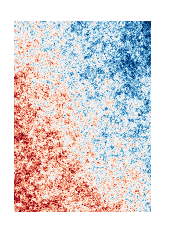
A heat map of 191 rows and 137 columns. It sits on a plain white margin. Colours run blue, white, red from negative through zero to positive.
Mirror symmetry: none. Odd rows or columns: none. Average level on the scale: 50%. Ninth with the lowest average: top right. Ninth with the highest average: bottom left. Stripes: none. Slope: up to the bottom left.
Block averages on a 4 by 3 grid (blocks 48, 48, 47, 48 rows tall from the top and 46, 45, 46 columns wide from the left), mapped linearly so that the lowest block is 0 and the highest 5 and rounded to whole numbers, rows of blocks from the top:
3 1 0
4 2 1
5 3 2
5 4 3
